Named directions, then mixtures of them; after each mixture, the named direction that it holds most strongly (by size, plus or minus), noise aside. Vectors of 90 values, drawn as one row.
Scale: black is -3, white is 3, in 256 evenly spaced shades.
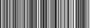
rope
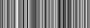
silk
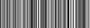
rope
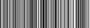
rope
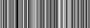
silk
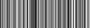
silk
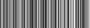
rope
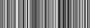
silk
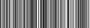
rope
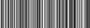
rope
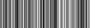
silk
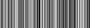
rope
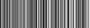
rope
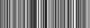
rope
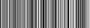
rope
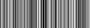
rope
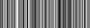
silk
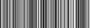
rope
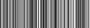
rope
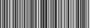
rope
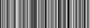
silk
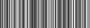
silk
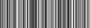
silk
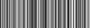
rope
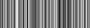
silk
